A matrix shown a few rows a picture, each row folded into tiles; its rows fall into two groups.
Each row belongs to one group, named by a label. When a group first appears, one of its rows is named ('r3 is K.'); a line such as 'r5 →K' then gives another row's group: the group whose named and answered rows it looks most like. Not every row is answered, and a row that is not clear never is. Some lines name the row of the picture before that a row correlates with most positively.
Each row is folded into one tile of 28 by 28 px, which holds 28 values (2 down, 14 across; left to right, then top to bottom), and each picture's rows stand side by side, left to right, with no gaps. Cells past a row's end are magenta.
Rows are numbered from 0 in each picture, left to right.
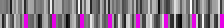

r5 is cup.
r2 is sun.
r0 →sun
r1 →sun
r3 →sun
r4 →sun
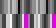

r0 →cup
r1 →cup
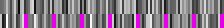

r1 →sun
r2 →sun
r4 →cup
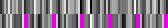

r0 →cup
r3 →sun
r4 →sun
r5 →cup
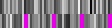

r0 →cup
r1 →cup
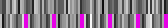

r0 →cup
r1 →cup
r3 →cup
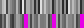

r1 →sun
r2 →sun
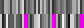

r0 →cup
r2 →sun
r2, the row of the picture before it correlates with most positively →0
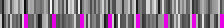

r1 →sun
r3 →sun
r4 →cup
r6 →cup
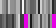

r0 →sun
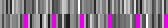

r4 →sun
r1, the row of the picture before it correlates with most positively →1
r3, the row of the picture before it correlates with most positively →1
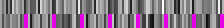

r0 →sun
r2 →sun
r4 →cup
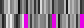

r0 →cup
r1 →sun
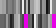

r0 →sun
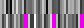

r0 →sun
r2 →cup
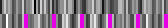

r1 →sun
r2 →cup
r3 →cup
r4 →cup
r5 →cup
